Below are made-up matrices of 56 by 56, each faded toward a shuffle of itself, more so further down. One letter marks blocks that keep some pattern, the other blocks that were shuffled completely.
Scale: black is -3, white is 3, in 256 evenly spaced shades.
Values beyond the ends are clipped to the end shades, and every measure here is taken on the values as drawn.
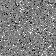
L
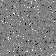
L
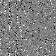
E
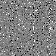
E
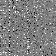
E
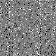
E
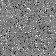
L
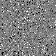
E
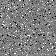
L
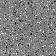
L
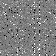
E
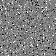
L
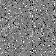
E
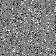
E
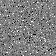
L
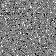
L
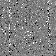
E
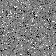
L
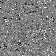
L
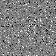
E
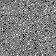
E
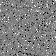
L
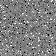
L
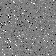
L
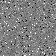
L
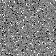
E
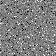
L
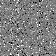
E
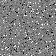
L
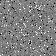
L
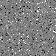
L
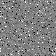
L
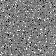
L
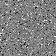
L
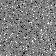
L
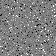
L
